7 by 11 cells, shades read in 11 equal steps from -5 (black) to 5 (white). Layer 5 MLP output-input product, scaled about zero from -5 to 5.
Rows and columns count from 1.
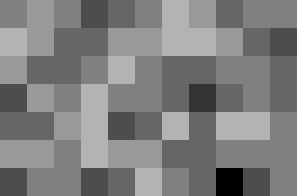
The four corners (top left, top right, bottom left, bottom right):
0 0 -2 0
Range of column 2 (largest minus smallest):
2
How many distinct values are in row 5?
5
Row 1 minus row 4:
2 0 0 -4 -1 0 3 4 0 0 1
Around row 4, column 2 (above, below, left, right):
-1 -1 -2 0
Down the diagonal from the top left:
0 1 -1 2 -2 1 0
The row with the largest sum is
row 2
